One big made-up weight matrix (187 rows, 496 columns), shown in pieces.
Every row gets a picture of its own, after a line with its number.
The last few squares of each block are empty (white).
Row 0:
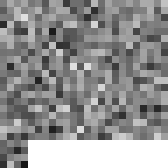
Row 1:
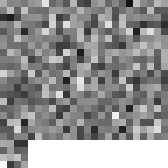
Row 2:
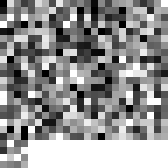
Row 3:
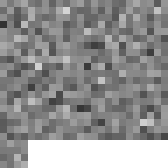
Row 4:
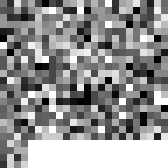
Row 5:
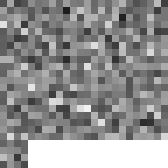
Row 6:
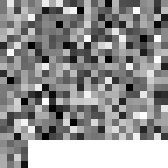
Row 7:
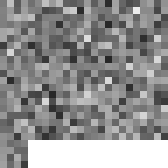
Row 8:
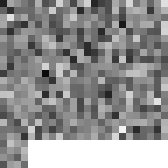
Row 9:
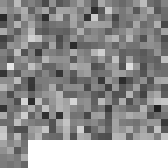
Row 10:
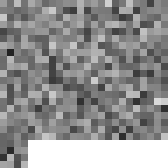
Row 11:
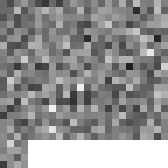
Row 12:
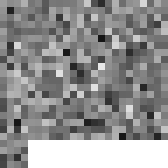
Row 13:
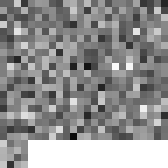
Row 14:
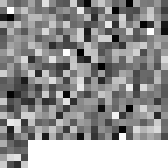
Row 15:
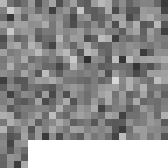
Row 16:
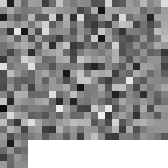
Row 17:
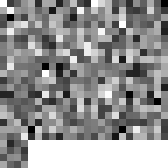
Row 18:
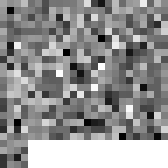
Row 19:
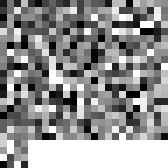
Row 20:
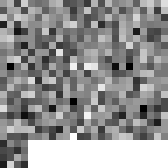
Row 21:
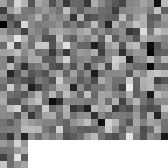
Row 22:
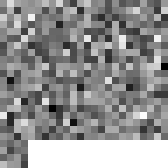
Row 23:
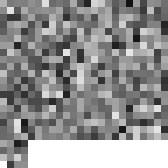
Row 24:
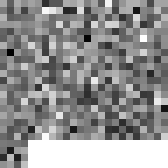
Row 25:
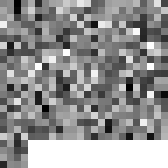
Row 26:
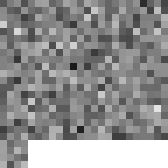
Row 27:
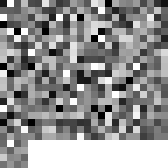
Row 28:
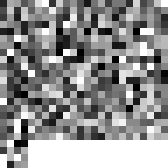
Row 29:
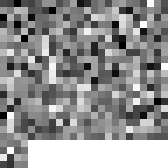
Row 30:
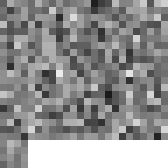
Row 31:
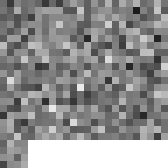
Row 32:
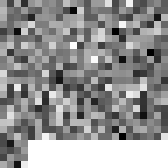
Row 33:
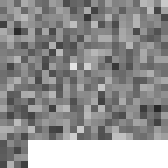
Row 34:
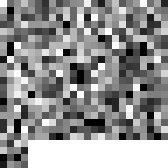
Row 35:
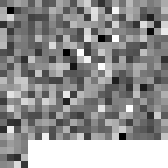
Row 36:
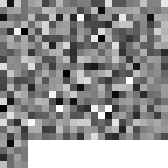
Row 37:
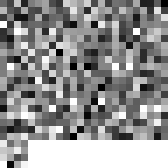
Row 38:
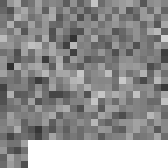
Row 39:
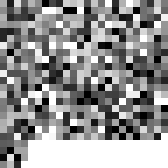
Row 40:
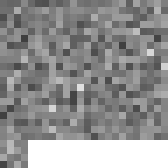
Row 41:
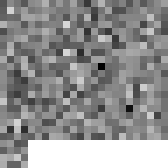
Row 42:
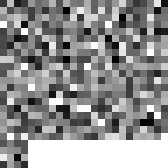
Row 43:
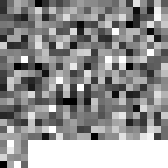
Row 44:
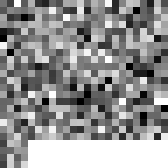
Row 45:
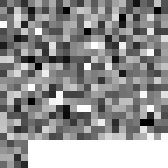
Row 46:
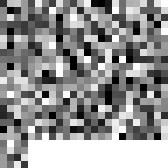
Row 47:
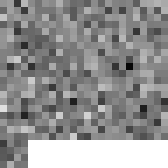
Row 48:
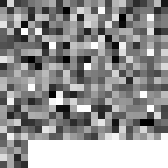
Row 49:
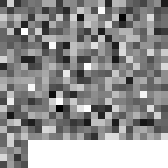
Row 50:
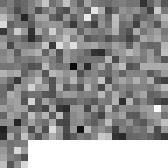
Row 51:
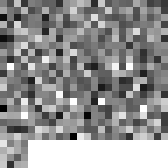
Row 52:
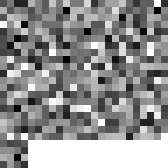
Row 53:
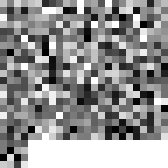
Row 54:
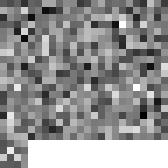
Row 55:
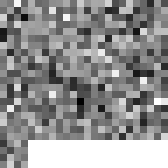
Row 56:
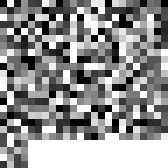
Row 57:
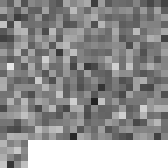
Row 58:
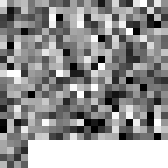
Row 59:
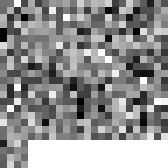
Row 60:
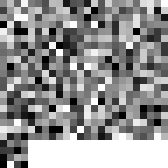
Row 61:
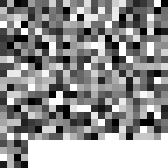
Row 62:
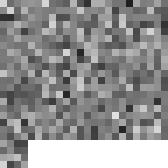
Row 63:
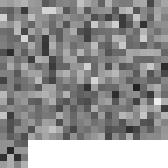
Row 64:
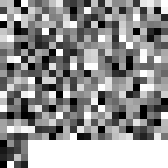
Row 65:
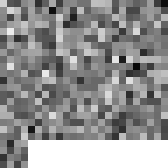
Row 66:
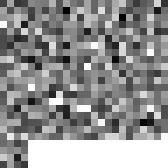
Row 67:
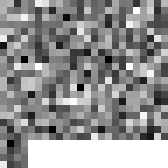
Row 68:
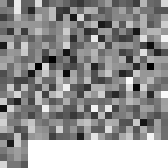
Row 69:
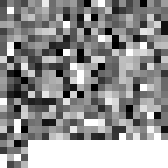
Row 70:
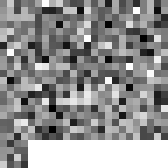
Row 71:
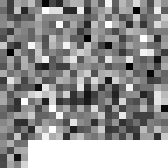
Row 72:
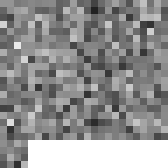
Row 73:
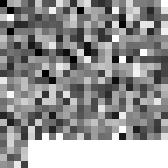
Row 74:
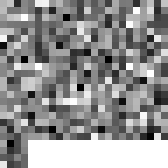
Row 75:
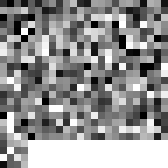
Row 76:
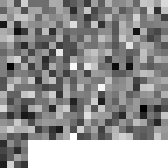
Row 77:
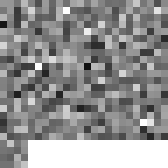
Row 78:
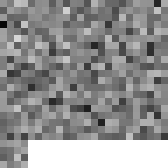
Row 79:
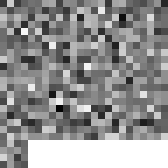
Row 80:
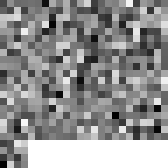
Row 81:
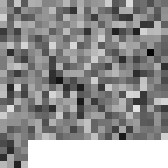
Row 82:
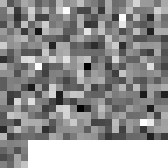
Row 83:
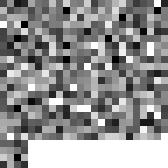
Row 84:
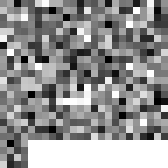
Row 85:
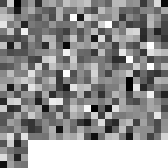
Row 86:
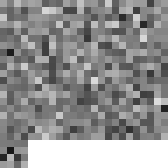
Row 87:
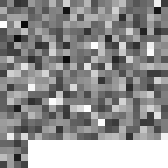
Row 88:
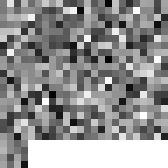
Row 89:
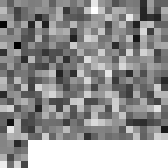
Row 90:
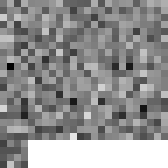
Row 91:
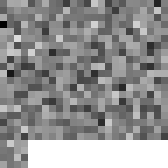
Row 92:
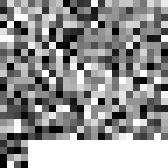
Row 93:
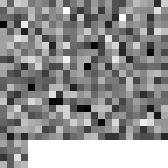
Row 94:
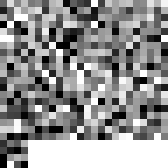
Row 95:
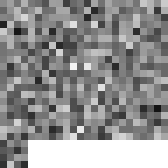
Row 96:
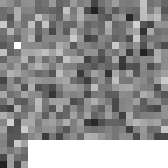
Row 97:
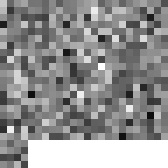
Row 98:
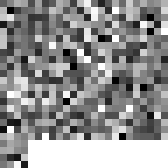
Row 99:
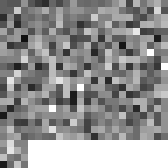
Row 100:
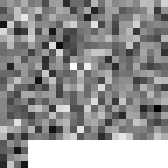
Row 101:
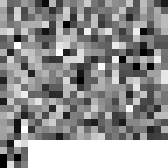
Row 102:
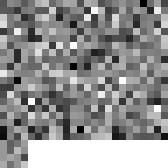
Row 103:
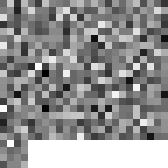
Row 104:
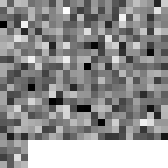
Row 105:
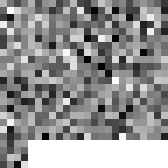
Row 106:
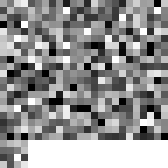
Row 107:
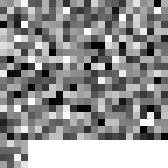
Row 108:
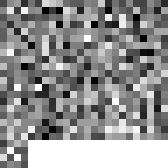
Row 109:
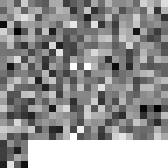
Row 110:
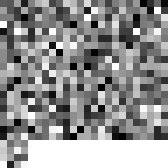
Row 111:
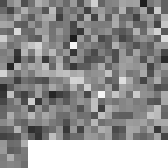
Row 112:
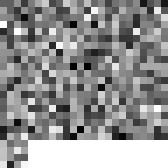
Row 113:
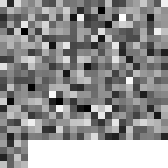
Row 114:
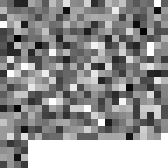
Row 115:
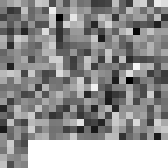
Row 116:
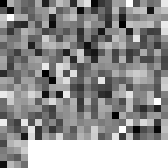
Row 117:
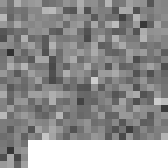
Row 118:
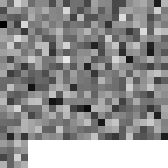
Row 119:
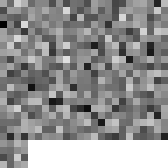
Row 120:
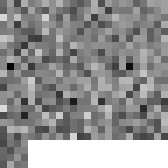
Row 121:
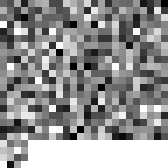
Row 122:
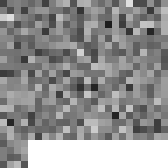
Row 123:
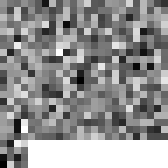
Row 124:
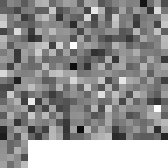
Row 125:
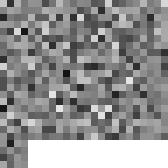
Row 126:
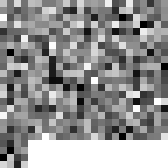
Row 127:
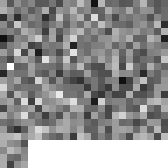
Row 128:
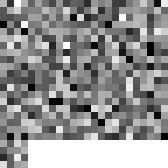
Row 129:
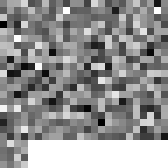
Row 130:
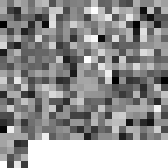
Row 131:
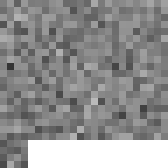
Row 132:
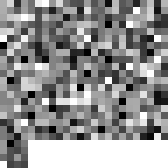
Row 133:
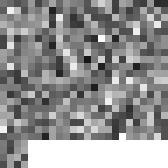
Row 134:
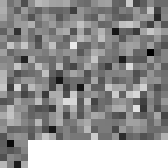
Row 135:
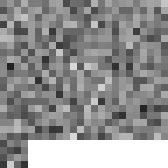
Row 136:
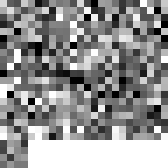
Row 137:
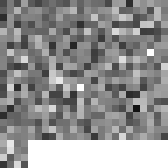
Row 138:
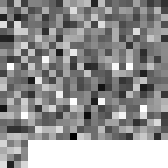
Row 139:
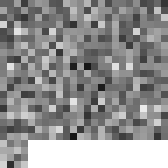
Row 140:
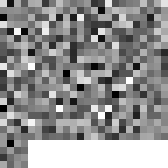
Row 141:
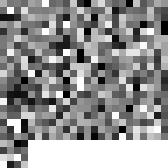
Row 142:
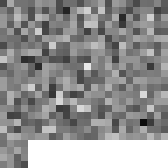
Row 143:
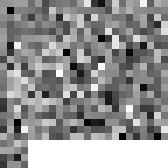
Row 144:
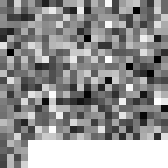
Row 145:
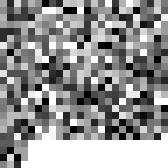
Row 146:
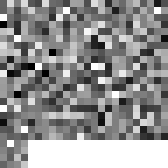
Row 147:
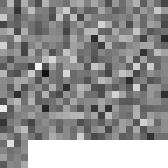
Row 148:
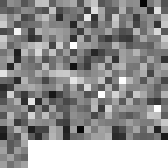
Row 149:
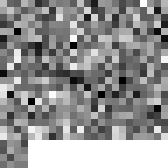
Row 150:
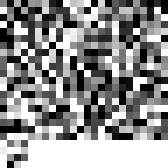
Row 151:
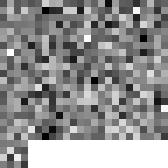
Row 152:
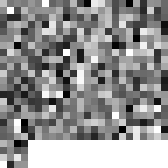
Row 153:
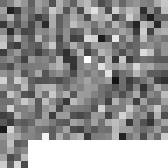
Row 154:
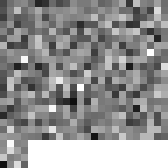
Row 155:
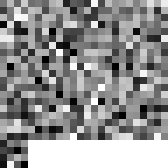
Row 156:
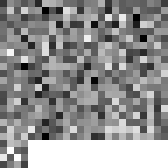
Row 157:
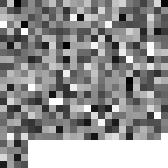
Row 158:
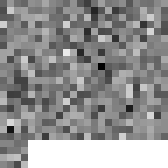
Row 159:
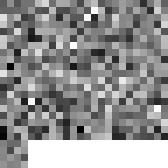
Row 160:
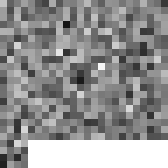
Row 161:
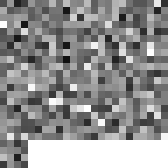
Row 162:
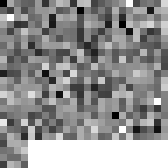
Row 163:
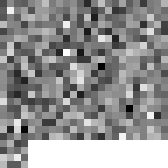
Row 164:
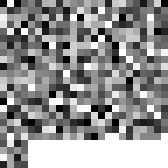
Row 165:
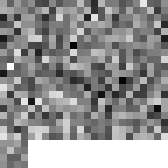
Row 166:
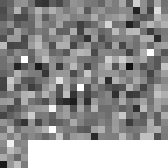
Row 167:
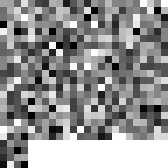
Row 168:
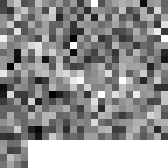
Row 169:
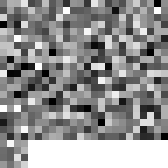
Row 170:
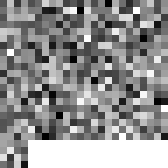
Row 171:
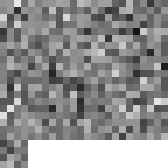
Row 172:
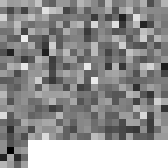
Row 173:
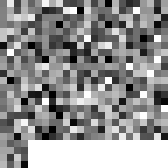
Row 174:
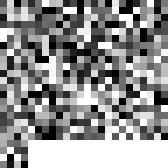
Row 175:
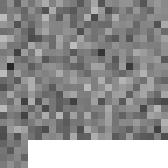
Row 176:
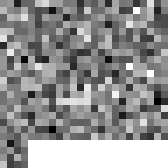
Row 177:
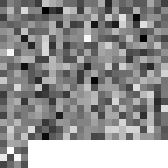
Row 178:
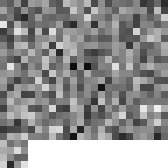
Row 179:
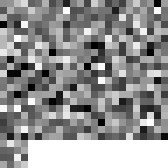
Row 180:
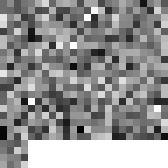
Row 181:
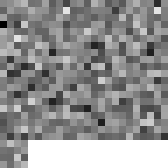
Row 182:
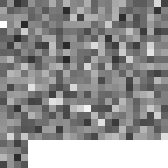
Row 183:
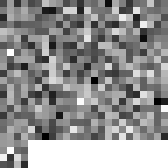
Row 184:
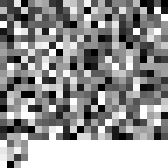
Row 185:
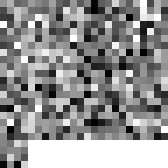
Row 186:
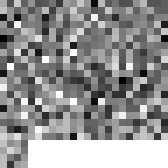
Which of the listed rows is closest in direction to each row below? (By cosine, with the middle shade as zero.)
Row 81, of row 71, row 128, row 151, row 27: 71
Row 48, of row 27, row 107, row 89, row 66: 66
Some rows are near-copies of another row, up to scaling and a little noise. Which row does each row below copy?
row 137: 19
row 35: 98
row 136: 149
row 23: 152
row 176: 84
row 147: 103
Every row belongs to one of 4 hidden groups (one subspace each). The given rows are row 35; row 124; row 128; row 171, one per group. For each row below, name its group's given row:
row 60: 124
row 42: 128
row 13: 124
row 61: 128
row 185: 35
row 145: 171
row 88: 171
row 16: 128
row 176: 171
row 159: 124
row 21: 128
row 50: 124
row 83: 128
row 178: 124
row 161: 128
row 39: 171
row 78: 128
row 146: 128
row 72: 35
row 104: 128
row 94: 124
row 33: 124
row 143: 35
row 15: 35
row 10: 171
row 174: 171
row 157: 128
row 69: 35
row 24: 171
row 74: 171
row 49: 128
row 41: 35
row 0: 124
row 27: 128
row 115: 35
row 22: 171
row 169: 128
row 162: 35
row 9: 124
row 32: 171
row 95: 124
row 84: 171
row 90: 124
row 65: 35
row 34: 35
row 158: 35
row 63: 171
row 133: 35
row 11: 171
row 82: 128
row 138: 124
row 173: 171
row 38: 124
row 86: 171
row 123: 35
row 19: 171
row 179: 128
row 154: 171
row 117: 171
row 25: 128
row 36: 128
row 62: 35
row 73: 35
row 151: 171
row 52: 128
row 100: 124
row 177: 171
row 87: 128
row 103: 128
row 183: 171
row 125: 128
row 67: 171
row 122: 35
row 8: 35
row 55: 171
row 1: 35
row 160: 35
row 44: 171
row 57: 124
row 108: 171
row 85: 128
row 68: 128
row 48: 128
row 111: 124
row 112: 124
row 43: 171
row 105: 35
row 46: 35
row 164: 128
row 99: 171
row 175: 124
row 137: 171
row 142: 128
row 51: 124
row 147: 128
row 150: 124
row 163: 35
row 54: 171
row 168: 124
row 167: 124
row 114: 128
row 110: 124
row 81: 171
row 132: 171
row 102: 124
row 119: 128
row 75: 171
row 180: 124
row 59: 171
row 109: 124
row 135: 124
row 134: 171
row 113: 128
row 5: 128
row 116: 35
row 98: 35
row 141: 35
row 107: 128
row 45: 128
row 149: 124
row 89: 35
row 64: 124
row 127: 124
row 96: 35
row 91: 128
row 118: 128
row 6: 171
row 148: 124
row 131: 124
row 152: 35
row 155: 124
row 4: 171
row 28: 35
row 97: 35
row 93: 128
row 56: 128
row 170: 171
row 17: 35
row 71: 171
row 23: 35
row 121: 124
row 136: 124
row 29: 171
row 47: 124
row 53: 171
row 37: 124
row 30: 35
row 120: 124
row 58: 35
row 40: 171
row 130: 35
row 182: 128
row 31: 171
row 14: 35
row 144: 171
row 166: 171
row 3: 128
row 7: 171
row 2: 35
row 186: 124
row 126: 171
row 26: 124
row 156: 171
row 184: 124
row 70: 171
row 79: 128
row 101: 35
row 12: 35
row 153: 35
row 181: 128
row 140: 128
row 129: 128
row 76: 124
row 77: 128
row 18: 35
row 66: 128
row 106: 128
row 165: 124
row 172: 171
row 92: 124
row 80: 35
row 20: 124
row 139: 124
